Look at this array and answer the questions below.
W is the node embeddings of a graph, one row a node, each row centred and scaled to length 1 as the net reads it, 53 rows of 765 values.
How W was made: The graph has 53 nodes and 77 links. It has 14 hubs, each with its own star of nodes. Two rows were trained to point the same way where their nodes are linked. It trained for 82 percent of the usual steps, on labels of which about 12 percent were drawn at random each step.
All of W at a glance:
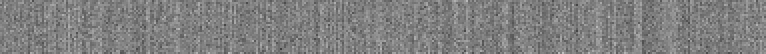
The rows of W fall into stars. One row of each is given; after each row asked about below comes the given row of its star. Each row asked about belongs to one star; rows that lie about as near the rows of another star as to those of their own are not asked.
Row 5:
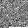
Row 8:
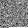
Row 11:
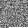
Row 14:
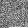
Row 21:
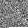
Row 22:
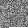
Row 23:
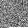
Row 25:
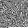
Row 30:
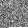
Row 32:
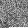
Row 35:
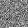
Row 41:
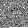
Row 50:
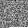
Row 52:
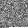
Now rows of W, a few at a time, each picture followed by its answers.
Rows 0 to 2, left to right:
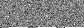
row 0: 8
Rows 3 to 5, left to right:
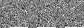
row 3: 8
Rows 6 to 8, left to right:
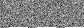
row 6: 21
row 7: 23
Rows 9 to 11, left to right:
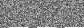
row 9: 30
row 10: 22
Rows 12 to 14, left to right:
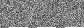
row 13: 32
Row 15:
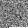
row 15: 50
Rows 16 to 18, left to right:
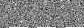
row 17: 11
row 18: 50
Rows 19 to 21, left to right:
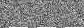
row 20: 50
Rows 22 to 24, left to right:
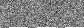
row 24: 41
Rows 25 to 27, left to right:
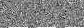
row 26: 30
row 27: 5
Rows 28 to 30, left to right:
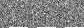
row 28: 14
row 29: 30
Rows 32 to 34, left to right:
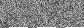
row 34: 41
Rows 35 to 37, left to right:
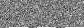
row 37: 41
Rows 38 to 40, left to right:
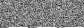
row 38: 14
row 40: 32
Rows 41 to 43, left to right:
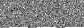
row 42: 52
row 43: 5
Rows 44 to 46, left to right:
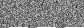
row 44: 8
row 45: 14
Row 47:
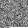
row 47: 52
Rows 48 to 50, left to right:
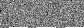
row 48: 5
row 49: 25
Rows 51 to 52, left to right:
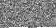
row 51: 35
